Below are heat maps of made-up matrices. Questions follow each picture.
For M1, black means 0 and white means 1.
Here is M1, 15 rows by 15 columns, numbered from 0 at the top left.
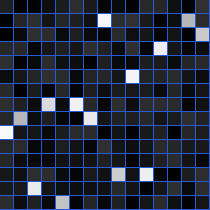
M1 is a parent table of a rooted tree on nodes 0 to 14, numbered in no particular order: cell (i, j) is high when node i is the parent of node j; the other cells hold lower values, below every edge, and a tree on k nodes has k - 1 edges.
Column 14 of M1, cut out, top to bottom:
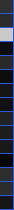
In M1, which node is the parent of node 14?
2
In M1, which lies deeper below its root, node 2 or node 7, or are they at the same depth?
node 2
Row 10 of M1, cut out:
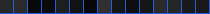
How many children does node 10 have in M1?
0
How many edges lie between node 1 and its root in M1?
2
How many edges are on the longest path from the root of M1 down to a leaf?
6
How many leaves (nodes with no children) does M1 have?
5
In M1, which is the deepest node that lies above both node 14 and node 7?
1
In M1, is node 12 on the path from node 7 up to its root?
yes
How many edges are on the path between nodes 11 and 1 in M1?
3
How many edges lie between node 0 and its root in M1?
6
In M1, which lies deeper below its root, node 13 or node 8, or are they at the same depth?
node 13
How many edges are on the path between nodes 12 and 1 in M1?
2
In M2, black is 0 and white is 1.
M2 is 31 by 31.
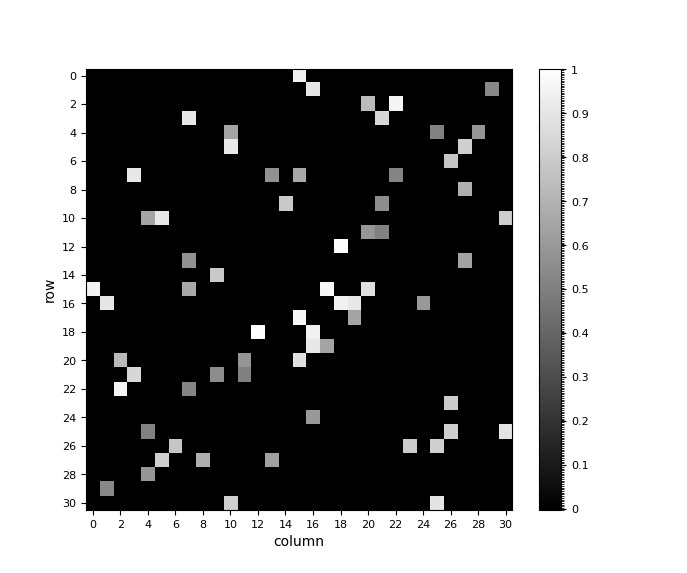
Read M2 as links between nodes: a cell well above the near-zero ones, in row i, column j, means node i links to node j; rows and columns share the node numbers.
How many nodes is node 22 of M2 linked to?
2
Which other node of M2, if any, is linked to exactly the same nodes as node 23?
node 6
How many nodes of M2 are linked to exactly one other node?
9
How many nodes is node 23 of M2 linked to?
1
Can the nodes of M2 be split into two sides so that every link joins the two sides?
no
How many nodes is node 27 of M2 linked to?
3
